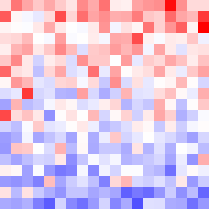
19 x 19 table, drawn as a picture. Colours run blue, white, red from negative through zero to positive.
Stripes: none. Grain: fine. Odd rows or columns: none. Slope: up to the top.
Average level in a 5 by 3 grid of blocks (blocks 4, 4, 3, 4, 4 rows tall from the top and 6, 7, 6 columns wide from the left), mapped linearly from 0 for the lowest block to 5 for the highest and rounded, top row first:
4 4 5 / 4 3 3 / 2 2 3 / 1 1 1 / 0 0 0
